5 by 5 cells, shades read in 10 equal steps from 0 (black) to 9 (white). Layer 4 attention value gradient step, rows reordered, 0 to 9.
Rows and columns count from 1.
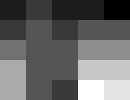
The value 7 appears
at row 4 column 4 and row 4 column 5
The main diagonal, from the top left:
1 3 3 7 8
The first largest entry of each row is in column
2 2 4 4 4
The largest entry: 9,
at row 5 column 4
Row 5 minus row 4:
0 0 -1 2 1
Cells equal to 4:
1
